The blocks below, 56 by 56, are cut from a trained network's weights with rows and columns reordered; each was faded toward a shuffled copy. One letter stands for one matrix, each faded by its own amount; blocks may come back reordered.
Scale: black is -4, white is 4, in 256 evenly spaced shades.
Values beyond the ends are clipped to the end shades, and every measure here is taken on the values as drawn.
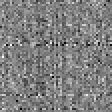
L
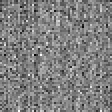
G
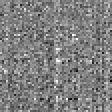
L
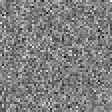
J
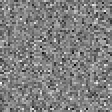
J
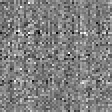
L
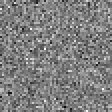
J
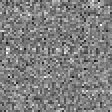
J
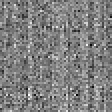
G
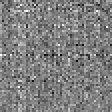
L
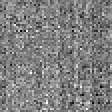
L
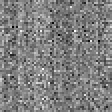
G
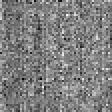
L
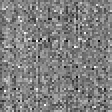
L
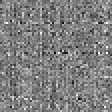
L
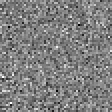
J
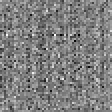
L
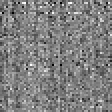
G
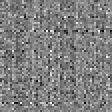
L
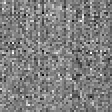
G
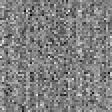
G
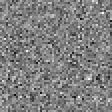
J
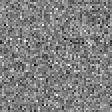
J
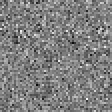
J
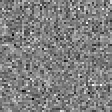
J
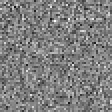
J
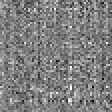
L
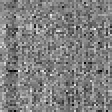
L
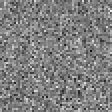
J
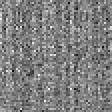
G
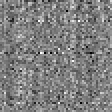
L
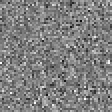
J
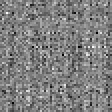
L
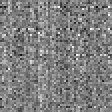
L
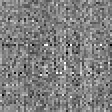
L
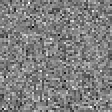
J
